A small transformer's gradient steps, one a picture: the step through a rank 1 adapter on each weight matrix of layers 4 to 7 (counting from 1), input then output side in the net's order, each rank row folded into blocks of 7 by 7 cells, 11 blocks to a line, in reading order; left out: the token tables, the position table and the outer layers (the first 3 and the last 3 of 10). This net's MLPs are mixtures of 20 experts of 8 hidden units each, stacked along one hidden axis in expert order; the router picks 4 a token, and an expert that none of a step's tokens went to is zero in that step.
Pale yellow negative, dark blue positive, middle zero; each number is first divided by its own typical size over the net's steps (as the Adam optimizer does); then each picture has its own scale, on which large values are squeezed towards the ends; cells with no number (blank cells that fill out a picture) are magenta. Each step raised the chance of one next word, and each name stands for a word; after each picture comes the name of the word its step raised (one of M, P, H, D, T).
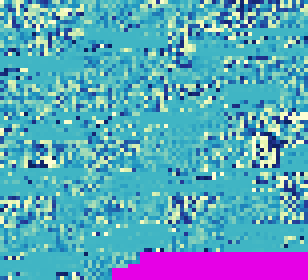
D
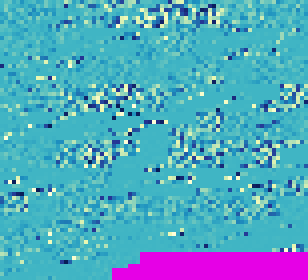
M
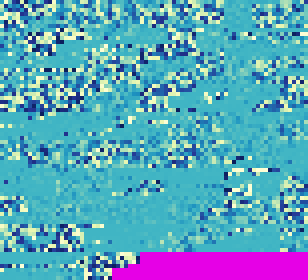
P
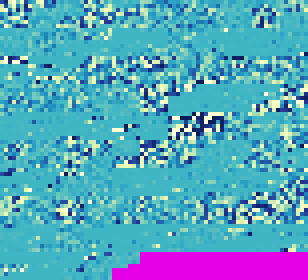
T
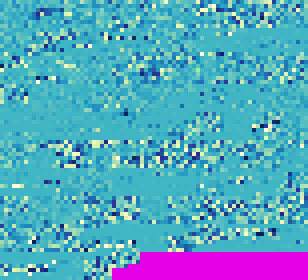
M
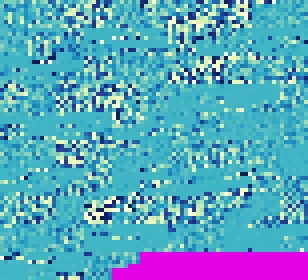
D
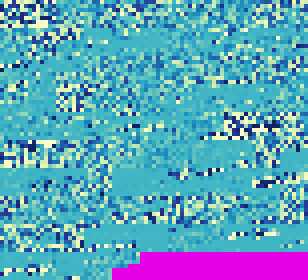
D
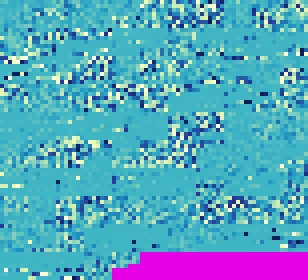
M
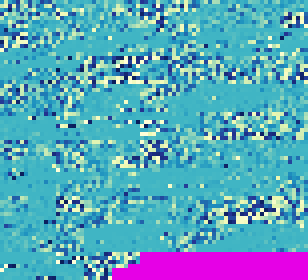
T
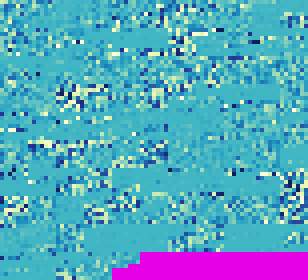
M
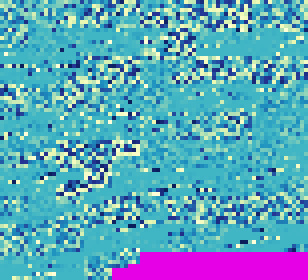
P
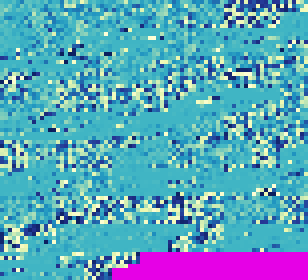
D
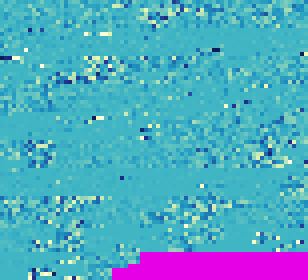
P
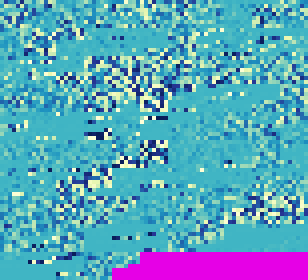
T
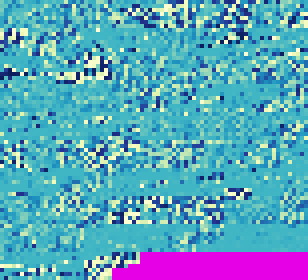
D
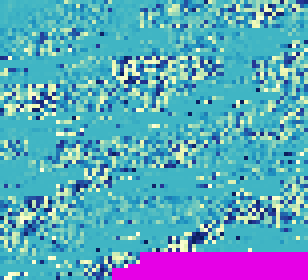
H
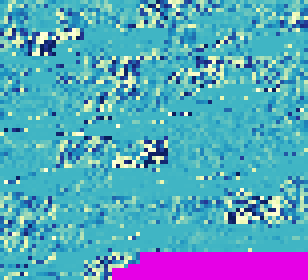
T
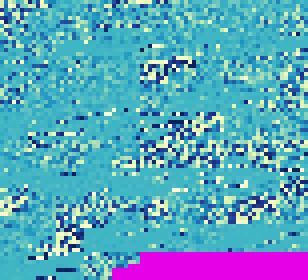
T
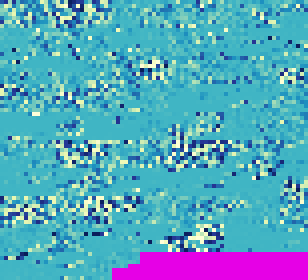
M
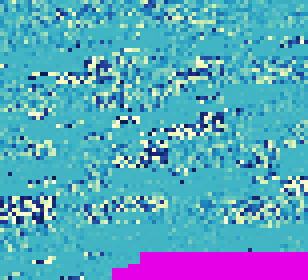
T
